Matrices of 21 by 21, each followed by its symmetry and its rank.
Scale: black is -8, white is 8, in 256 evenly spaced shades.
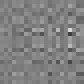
neither, rank two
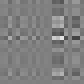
neither, rank one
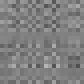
neither, rank two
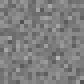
symmetric, full rank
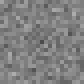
symmetric, full rank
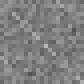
symmetric, full rank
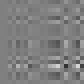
neither, rank one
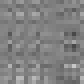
neither, rank two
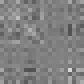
symmetric, rank three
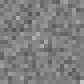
symmetric, full rank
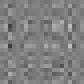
neither, rank two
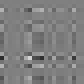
neither, rank one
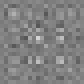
symmetric, rank three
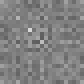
symmetric, rank three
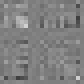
symmetric, rank three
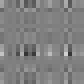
neither, rank one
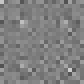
symmetric, rank three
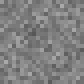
symmetric, full rank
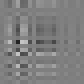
neither, rank one
